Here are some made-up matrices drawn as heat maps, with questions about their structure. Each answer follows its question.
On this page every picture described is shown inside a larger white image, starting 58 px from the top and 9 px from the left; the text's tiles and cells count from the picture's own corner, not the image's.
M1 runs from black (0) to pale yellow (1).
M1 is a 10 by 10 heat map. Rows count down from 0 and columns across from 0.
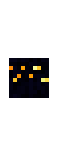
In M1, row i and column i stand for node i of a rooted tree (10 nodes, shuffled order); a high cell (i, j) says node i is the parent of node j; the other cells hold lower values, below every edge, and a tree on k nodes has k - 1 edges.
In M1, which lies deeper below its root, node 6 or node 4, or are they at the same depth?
node 6
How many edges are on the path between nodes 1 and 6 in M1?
4
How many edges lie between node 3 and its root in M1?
2
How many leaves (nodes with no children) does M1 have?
7
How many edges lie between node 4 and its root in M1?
0
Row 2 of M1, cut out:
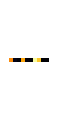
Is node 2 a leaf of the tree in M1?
no
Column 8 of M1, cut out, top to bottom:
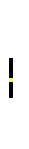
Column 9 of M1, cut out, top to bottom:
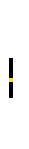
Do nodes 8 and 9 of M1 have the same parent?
yes
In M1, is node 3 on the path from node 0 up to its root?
no
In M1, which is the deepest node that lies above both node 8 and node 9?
5
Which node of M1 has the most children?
2
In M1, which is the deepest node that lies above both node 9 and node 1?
5
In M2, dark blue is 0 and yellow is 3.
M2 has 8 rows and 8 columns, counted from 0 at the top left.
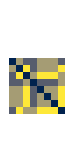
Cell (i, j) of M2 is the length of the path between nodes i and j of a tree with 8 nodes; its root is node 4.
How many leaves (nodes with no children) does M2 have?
5
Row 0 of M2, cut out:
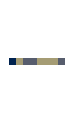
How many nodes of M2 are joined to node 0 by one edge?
3
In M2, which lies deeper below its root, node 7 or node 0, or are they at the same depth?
node 7
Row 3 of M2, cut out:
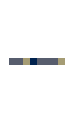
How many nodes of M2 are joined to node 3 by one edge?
5
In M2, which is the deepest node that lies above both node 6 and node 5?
3
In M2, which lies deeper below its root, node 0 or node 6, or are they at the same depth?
the same depth
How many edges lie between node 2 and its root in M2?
3
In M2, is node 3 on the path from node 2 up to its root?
yes
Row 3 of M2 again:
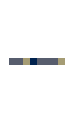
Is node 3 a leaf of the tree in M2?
no
